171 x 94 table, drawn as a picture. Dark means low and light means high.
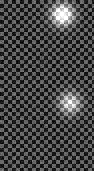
There are two bumps. No row or column stands out. Overall the values sit about 30% of the way up the scale.
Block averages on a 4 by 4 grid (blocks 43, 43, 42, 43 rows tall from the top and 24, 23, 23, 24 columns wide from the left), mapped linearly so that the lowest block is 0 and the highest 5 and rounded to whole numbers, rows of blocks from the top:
0 0 5 1 / 0 0 0 0 / 0 0 2 2 / 0 0 0 0
